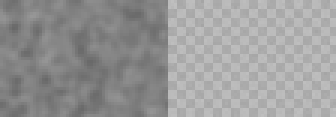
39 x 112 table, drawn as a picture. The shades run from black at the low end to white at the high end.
The table splits into one row of 2 panels. Panel 1,1: middling, blotchy, faint in contrast. Panel 1,2: high, checkered, faint in contrast.
